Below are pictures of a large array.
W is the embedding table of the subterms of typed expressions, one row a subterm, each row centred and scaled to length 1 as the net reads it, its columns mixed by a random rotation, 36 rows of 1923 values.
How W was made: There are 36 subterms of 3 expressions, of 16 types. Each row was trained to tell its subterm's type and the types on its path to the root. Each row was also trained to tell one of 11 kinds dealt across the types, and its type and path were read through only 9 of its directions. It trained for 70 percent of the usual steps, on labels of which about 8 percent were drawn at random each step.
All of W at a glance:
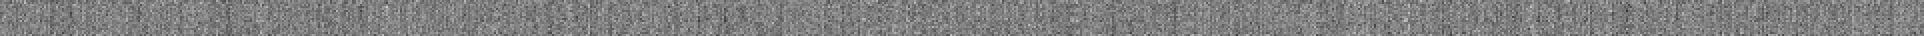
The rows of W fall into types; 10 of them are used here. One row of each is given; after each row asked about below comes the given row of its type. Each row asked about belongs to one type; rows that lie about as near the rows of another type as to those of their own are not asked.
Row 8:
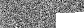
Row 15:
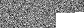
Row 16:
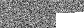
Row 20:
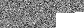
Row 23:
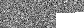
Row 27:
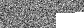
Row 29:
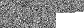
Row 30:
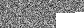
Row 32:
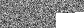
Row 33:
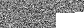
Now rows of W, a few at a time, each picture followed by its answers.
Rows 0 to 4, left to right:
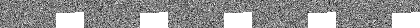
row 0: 20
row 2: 32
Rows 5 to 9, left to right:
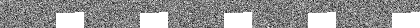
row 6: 16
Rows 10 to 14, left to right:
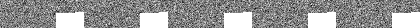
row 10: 15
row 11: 27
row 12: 30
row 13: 16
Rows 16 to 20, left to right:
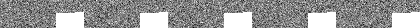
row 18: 8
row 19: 15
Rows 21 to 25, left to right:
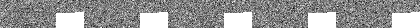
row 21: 8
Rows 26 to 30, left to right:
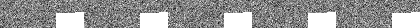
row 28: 33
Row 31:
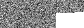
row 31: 33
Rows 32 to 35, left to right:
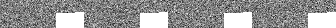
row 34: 30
